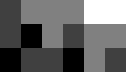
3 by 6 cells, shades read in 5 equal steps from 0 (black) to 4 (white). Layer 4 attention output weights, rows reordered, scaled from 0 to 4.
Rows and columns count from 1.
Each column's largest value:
1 2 2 2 4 4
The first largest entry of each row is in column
5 3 5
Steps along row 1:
up same same up same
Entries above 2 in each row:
2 0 0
